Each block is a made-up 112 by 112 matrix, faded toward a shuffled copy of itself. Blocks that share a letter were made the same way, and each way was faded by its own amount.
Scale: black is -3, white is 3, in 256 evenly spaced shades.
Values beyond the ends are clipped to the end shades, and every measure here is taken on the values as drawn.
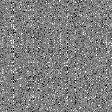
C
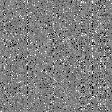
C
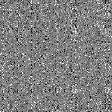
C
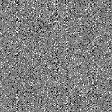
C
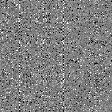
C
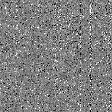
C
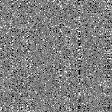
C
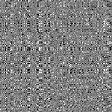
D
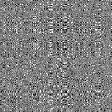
D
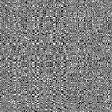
D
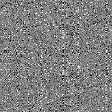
C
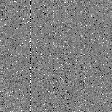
C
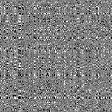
D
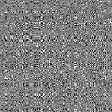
D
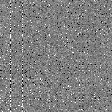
C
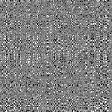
D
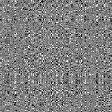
D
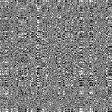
D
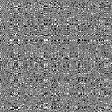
D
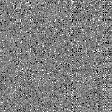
C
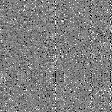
C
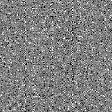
C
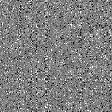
C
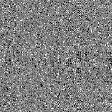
C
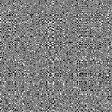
D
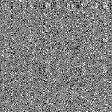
C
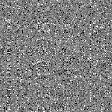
C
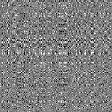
D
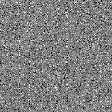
C
